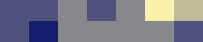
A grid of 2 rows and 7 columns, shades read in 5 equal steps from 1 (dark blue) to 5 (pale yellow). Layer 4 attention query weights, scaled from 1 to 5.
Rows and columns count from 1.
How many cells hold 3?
6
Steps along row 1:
same up down up up down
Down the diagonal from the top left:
2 1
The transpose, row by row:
2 2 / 2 1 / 3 3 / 2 3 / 3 3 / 5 3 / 4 2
